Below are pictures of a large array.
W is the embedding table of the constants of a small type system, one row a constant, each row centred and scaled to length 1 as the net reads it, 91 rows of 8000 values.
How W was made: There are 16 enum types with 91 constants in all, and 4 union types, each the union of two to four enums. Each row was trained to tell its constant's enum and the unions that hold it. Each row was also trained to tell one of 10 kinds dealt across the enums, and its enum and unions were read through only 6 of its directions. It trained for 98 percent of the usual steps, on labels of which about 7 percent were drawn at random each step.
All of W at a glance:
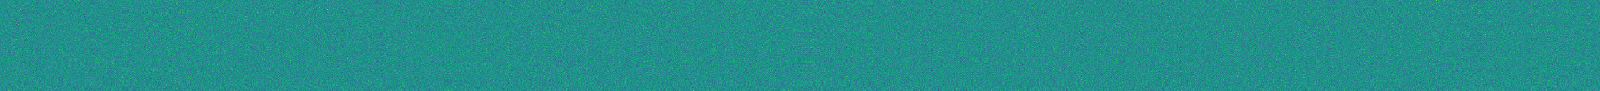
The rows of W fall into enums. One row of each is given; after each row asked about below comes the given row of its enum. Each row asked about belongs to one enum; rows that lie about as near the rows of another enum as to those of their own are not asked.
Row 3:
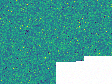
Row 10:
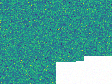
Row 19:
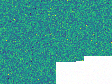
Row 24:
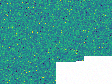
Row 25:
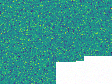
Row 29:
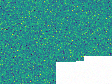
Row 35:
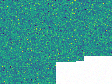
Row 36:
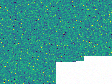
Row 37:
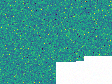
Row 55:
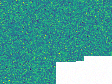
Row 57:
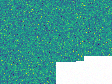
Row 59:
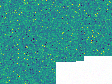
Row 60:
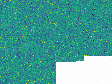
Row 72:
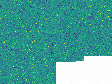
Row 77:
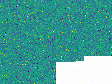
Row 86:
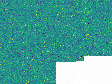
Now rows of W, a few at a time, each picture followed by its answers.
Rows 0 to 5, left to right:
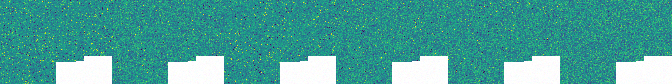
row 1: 60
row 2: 3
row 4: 19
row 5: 77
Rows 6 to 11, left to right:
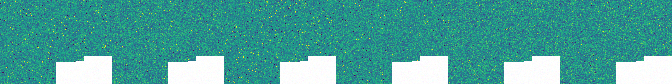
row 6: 72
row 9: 25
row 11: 10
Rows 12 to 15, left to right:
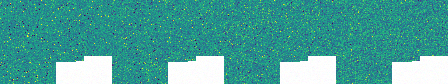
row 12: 72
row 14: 29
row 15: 35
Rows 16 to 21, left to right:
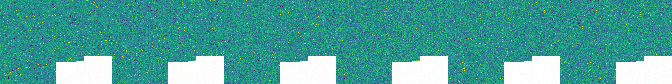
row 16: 24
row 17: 19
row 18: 25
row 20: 72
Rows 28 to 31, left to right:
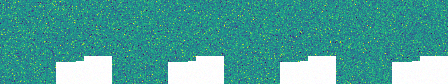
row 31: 72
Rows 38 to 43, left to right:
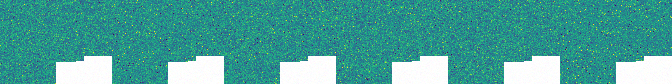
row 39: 77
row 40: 35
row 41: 10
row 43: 25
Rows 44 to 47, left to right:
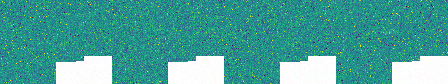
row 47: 72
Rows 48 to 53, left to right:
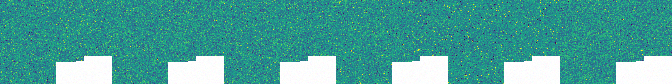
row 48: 3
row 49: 3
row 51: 35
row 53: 35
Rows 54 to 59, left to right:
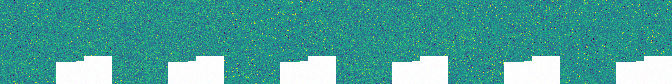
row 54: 36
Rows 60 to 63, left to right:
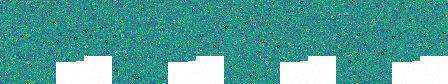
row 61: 10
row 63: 36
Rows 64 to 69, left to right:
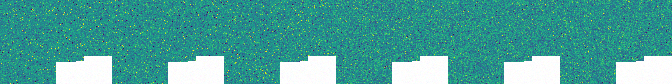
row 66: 86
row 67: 19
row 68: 35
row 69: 3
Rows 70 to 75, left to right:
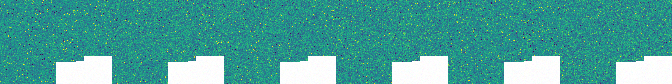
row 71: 24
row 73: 3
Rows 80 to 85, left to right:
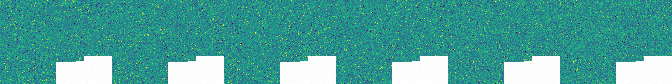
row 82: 77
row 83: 77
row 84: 25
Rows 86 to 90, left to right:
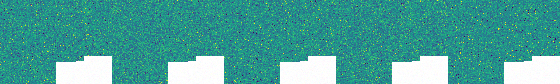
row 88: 19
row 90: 19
